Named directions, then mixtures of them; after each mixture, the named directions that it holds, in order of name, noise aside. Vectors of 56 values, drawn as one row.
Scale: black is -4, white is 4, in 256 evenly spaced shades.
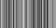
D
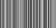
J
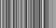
D, J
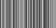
D, J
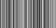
D, J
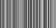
J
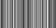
D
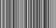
D, J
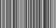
D, J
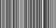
D, J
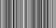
D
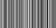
D, J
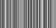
J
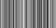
D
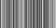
D, J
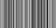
D, J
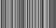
D, J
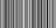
D, J
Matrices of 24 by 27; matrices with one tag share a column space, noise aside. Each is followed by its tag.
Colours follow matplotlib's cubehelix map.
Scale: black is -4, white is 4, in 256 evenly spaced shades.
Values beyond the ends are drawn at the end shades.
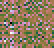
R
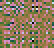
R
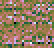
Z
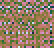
R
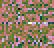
Z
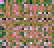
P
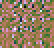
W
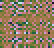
R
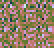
W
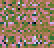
Z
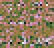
Z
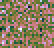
W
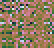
R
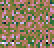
Z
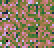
P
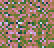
R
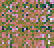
W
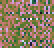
P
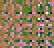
P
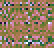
Z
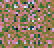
W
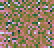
R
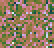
P
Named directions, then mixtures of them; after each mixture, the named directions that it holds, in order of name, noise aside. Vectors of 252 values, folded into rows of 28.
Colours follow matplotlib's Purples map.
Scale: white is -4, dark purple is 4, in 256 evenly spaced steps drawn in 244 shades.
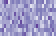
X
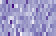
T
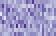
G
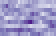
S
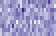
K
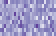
X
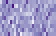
T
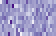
T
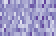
X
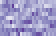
S, T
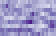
S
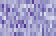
G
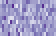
K, T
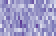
G, X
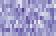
K, S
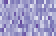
X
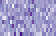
G, T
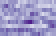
S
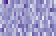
T, X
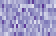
G, K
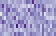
G
